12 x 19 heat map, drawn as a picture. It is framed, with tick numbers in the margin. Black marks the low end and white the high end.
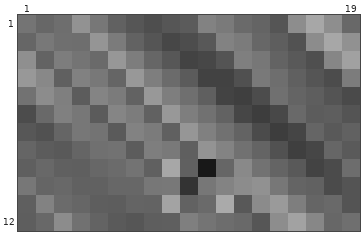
Odd patch: rougher, in the bottom middle. Slope: none. Grain: diagonal, down to the right. Mirror symmetry: none. Roughest part: bottom middle. Calmest part: bottom left.
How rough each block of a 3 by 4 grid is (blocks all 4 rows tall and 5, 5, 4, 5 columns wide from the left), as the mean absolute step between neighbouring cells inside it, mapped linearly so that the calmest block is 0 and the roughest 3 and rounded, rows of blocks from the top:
1112
1210
0231
